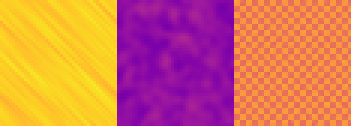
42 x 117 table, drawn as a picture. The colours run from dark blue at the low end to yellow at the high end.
The table splits into one row of 3 panels. Panel 1,1: very high, slanting down to the right, faint in contrast. Panel 1,2: low, blotchy, faint in contrast. Panel 1,3: high, checkered.
